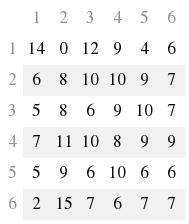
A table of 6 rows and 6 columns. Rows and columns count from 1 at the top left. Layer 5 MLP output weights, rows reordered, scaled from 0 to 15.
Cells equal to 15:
1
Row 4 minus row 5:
2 2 4 -2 3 3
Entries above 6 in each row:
3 5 4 6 2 4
